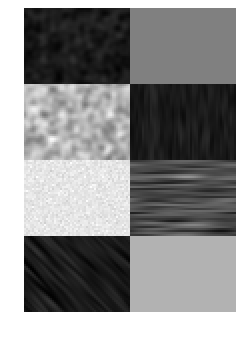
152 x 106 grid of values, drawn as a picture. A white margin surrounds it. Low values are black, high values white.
The table splits into 4 rows of 2 panels. Panel 1,1: very low, blotchy, faint in contrast. Panel 1,2: middling, flat. Panel 2,1: high, blotchy. Panel 2,2: very low, streaked downward, faint in contrast. Panel 3,1: very high, fine-grained, faint in contrast. Panel 3,2: low, streaked across. Panel 4,1: very low, slanting down to the right, faint in contrast. Panel 4,2: high, flat.
